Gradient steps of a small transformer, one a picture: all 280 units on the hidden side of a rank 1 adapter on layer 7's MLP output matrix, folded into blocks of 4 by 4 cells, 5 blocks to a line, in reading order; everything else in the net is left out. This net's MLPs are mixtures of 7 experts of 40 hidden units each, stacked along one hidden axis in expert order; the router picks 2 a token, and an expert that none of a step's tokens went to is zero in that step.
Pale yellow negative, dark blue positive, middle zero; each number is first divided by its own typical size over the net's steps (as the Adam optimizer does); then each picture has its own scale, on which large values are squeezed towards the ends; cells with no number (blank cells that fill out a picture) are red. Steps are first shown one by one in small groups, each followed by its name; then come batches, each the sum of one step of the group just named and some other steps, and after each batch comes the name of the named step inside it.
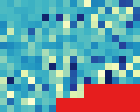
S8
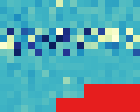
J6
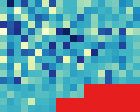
S8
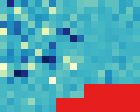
S8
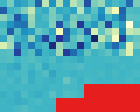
J6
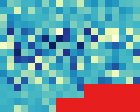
J6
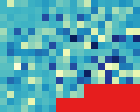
S8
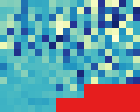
J6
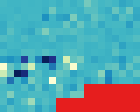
S8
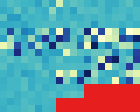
J6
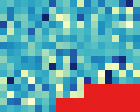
S8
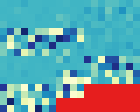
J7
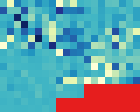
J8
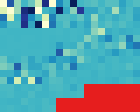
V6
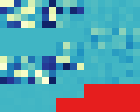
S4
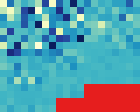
V6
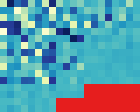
S4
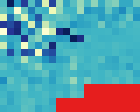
J7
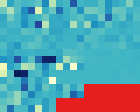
V6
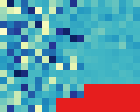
V6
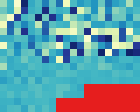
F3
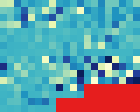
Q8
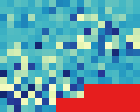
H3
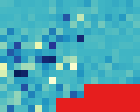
Q8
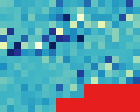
Q8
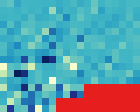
Q8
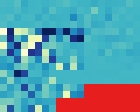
F3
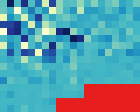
F3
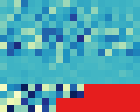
F3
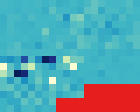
H3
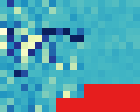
H3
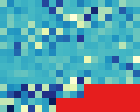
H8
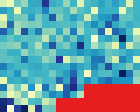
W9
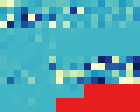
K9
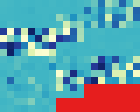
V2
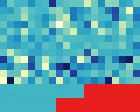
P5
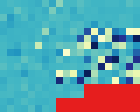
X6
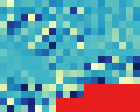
K9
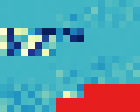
V2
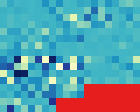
H8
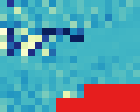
V2
